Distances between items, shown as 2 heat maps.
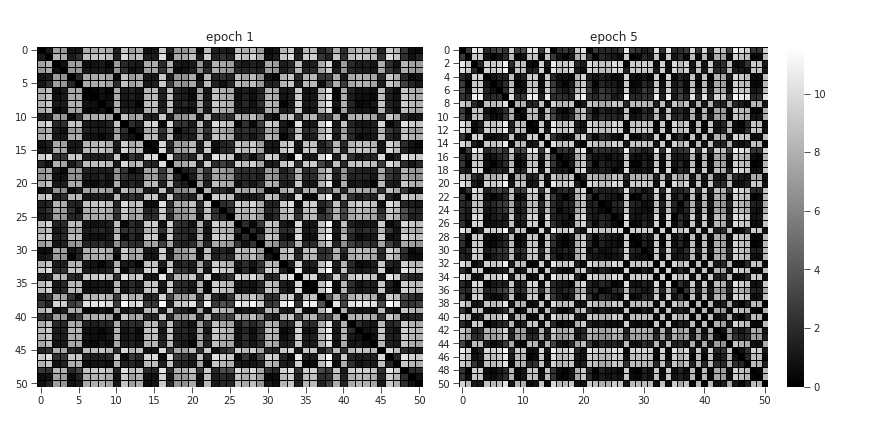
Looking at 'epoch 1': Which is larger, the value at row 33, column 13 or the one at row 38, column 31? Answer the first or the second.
the second
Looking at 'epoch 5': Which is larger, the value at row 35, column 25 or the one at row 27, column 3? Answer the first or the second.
the second
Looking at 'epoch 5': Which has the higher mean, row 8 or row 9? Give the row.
8
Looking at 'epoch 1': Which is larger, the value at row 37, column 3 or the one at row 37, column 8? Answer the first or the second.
the second
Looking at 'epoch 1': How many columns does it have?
51
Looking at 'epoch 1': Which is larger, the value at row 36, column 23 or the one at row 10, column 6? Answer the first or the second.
the first
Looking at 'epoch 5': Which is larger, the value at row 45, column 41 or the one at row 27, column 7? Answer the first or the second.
the second
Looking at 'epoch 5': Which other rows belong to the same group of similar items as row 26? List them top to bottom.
0, 1, 4, 5, 6, 7, 9, 10, 13, 15, 16, 17, 18, 21, 22, 23, 24, 25, 28, 29, 30, 31, 33, 35, 36, 37, 39, 41, 44, 48, 49
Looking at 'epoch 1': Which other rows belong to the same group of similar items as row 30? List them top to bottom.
0, 1, 4, 5, 10, 14, 15, 17, 21, 23, 24, 25, 31, 34, 37, 38, 40, 45, 48, 49, 50
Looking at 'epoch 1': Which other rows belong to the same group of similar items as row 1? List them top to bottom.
0, 4, 5, 10, 14, 15, 17, 21, 23, 24, 25, 30, 31, 34, 37, 38, 40, 45, 48, 49, 50
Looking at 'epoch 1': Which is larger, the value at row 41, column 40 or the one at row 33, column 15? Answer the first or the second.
the second
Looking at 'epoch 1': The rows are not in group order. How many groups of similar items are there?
2
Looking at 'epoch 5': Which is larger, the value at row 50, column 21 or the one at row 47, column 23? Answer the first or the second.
the first
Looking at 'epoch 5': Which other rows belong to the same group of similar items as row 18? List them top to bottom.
0, 1, 4, 5, 6, 7, 9, 10, 13, 15, 16, 17, 21, 22, 23, 24, 25, 26, 28, 29, 30, 31, 33, 35, 36, 37, 39, 41, 44, 48, 49
